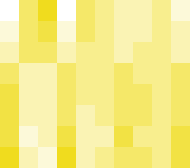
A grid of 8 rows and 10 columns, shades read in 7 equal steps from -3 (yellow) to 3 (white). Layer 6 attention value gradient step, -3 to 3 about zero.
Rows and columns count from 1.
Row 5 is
-2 1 1 -1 0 0 -1 -1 0 -1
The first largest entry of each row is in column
1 1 1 2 2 2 2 3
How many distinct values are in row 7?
4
